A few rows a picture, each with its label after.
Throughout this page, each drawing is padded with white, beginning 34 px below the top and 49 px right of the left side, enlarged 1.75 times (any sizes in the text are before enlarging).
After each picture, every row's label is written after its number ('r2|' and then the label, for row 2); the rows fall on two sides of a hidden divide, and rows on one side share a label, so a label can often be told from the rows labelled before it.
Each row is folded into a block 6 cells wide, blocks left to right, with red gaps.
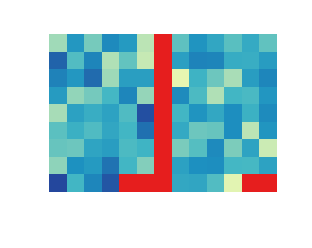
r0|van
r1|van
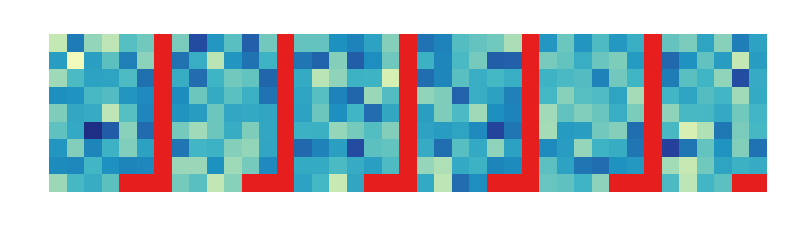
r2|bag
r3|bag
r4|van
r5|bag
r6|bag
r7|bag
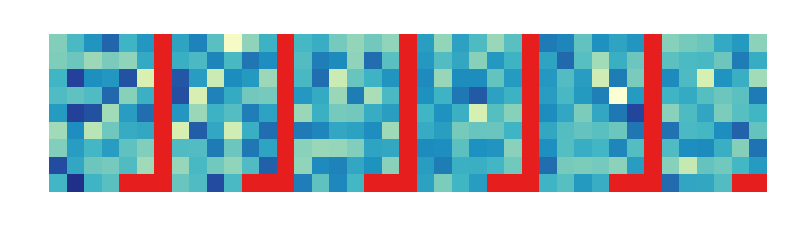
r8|van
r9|bag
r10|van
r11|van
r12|van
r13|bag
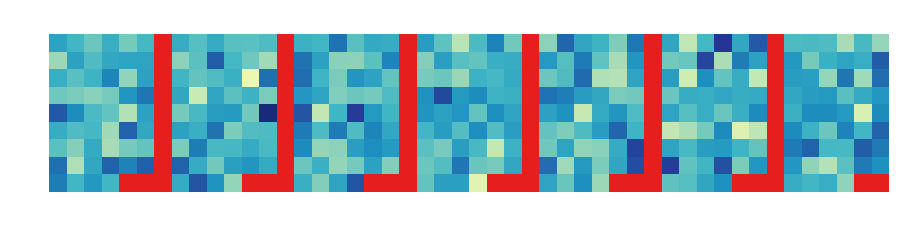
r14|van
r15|van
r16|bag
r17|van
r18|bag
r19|van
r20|bag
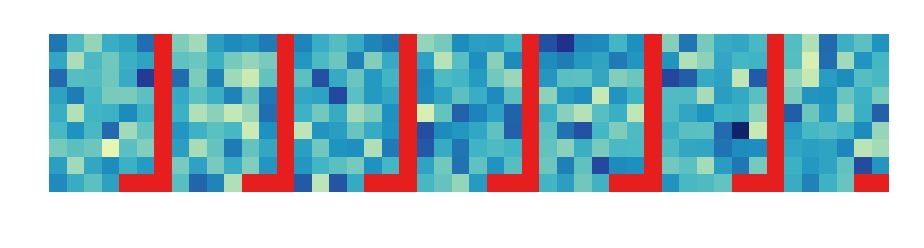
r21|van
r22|van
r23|bag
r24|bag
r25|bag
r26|bag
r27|van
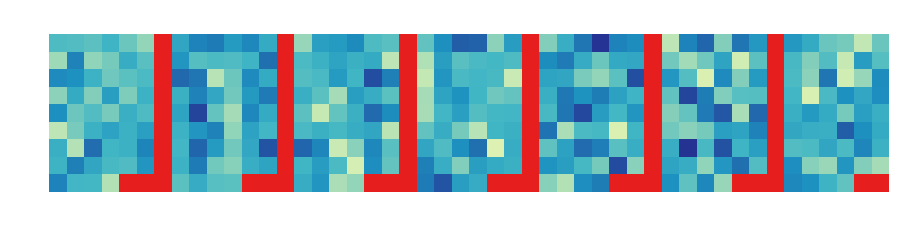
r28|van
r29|bag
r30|van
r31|van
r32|van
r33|bag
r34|van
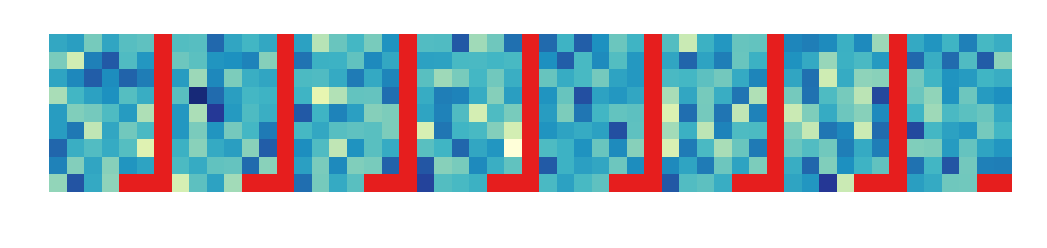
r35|van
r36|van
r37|van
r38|van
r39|van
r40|van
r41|bag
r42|van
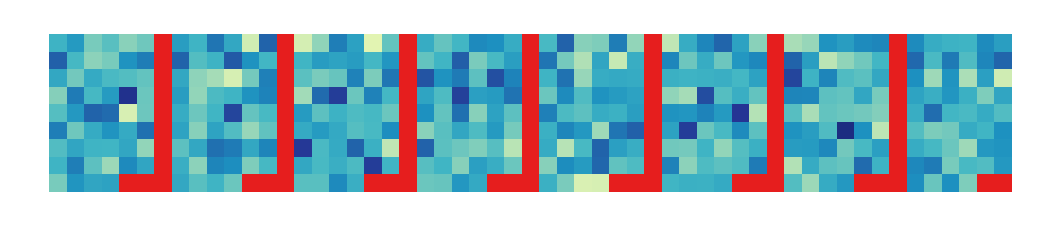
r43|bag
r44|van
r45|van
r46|van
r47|bag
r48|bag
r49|bag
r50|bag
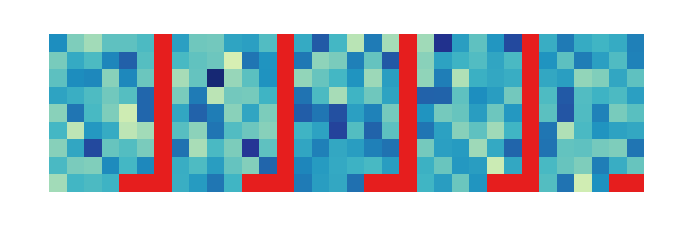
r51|van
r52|van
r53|bag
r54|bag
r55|bag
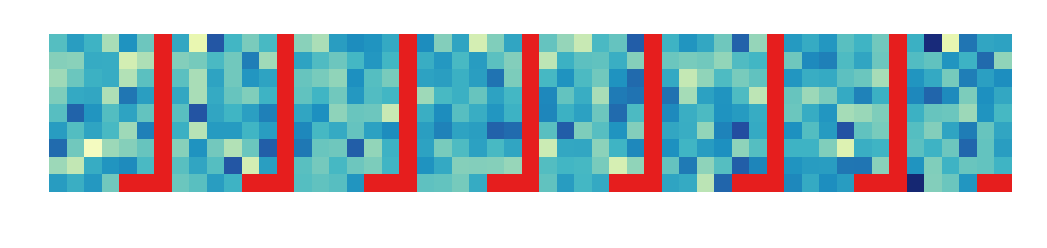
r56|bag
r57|van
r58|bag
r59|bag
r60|van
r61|bag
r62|van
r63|bag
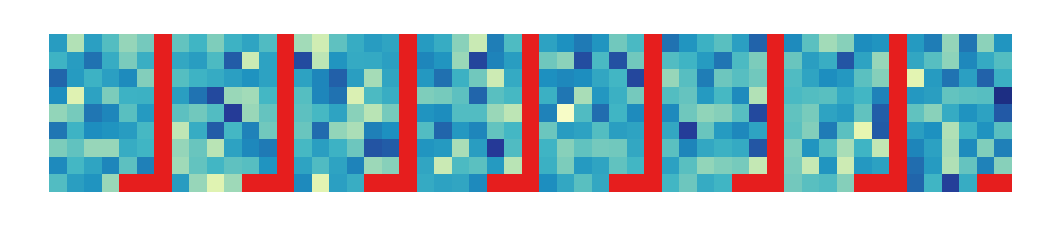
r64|van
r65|bag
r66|bag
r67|bag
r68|van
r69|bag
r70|van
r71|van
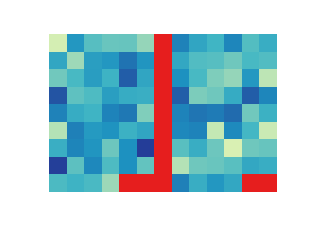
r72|bag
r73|van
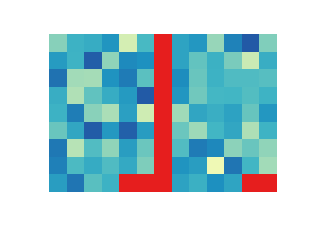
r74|van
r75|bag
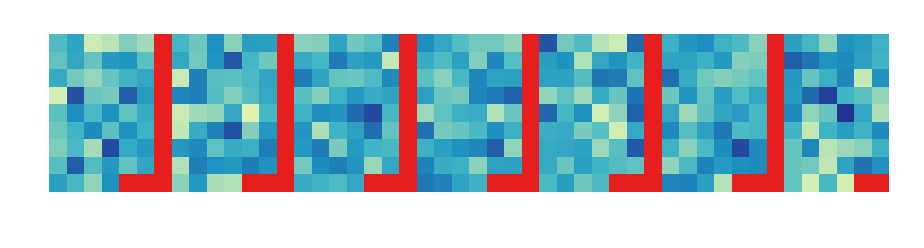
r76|bag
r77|bag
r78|van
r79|van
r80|van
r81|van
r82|bag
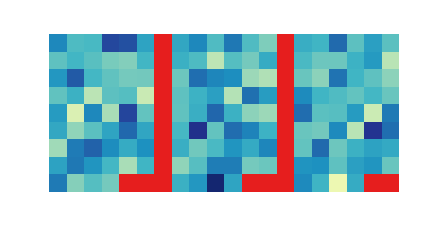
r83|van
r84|bag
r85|bag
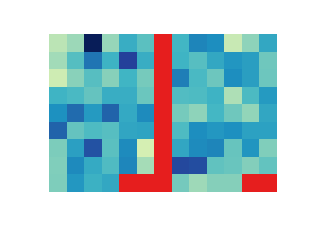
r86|van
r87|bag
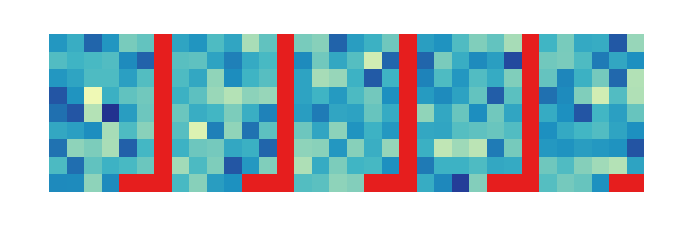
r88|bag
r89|bag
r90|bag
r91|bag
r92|bag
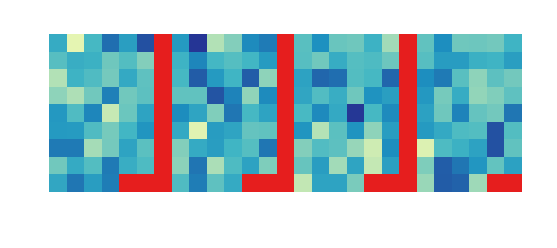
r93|van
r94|bag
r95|bag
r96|van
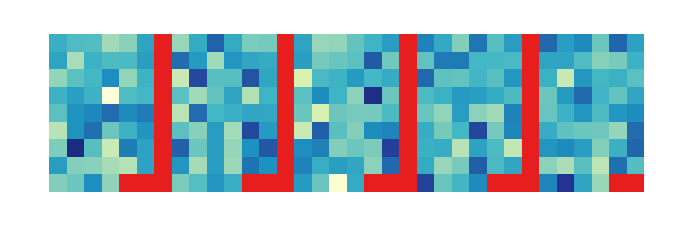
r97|bag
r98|bag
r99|bag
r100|van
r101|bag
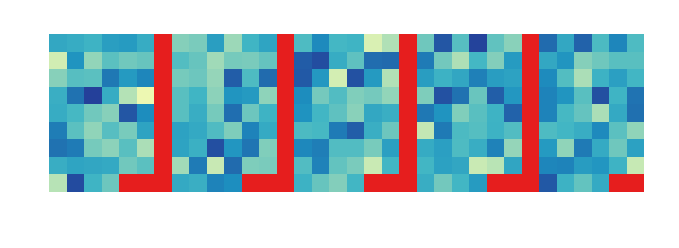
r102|van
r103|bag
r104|bag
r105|bag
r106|van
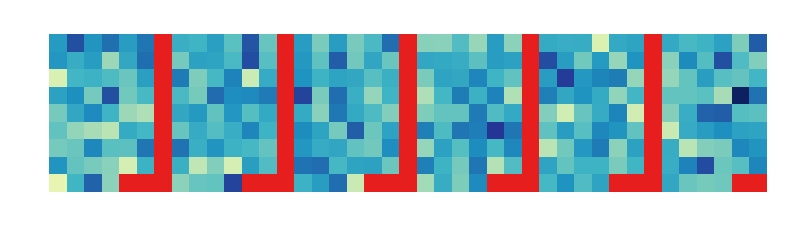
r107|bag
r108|bag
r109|van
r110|bag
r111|bag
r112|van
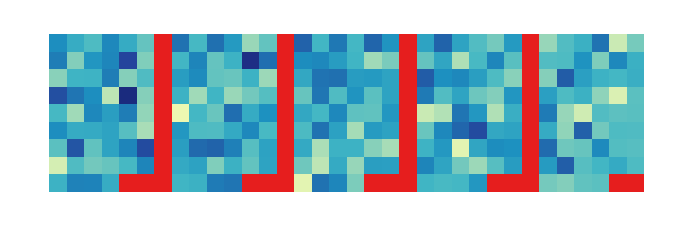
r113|bag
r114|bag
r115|van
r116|bag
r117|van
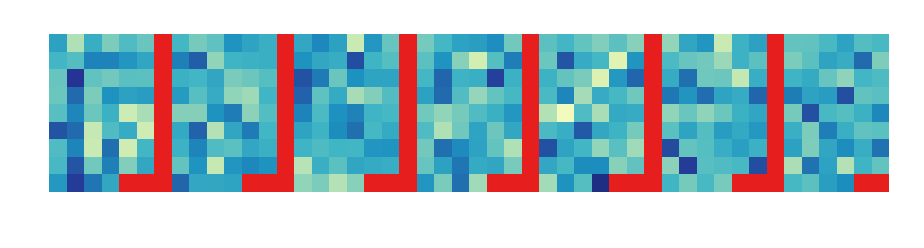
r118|van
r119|bag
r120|bag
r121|van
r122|van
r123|bag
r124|van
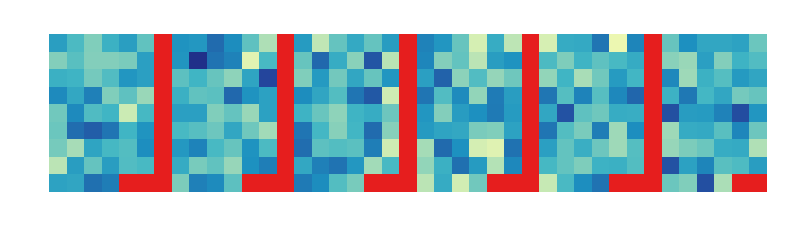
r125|bag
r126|van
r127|van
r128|bag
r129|van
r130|van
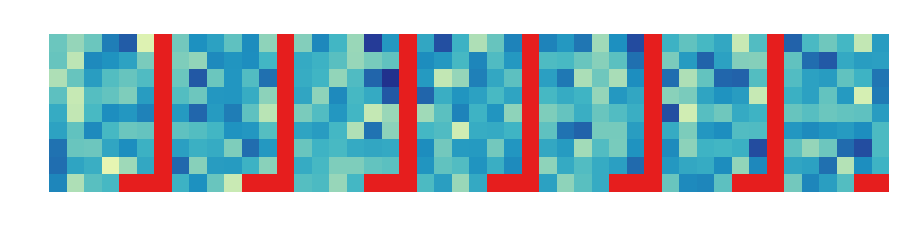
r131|van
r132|bag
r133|bag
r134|bag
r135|bag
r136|van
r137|van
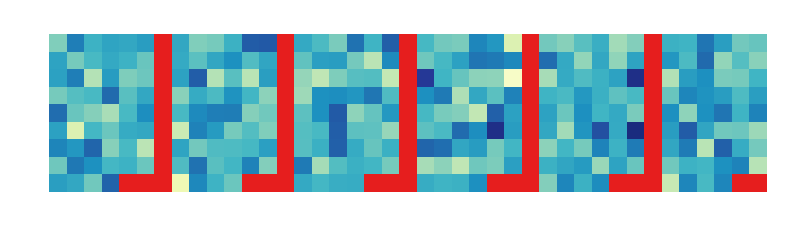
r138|van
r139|bag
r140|van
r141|bag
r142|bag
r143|van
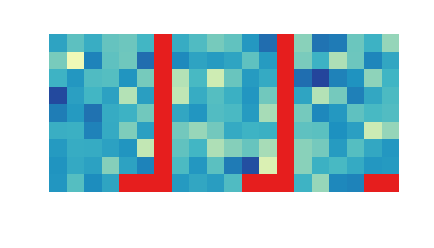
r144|van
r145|van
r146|bag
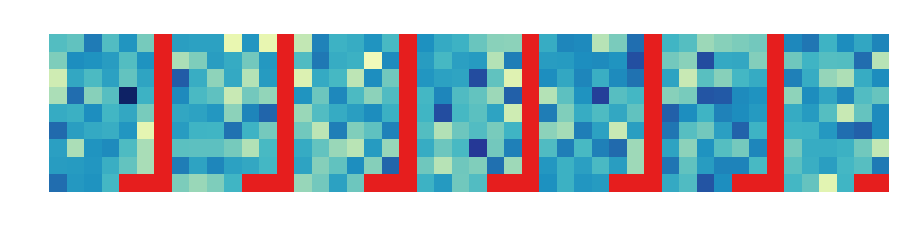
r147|van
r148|bag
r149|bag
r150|bag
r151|van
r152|van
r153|van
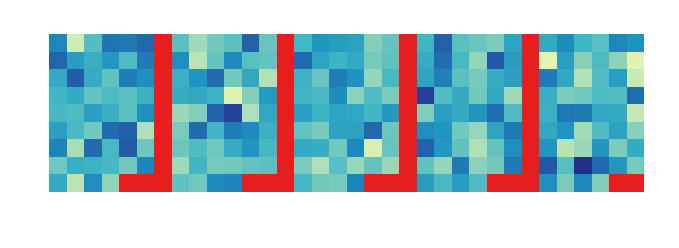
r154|van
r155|bag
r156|bag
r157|bag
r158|van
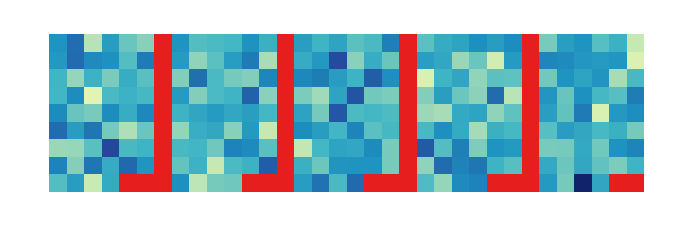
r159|van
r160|bag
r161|van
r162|bag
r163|van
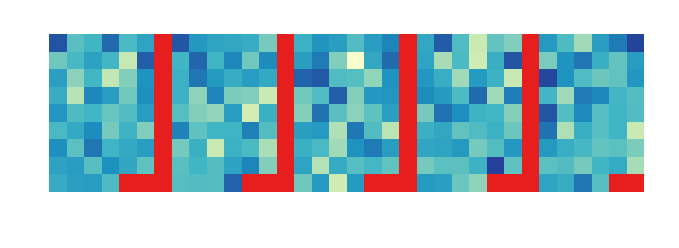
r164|van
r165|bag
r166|bag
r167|bag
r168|van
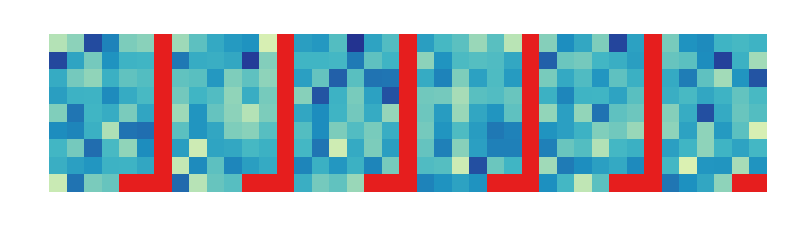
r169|bag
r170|bag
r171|van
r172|bag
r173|bag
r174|van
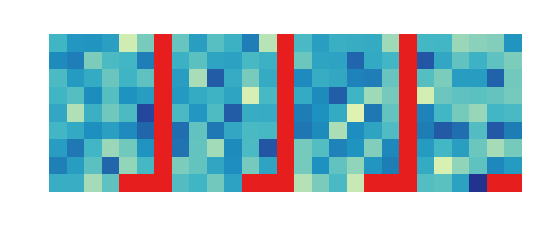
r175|bag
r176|bag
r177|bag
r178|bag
